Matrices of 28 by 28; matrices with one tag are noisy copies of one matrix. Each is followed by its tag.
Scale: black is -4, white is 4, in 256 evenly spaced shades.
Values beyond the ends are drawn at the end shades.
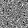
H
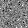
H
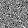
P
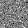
P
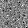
H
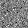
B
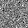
H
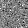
H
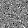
P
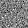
B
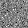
B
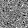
H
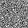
B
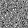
B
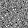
B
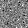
H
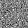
B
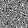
H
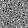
H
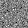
B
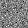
B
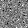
H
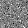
P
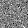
P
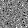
H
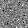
H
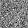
B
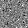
H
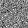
B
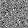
B
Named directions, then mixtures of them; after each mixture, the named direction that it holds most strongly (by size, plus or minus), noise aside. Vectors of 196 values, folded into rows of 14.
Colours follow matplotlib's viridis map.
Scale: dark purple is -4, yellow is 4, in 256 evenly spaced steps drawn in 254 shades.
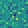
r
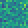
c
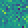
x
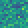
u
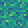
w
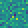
r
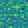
u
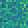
c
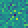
r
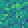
u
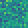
c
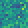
u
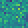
x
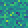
w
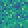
u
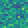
u
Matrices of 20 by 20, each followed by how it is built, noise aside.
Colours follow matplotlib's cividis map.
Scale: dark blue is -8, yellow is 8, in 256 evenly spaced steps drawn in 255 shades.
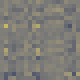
low rank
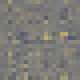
low rank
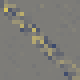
banded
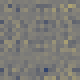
low rank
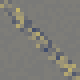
banded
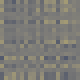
low rank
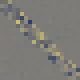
banded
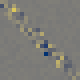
banded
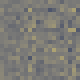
low rank
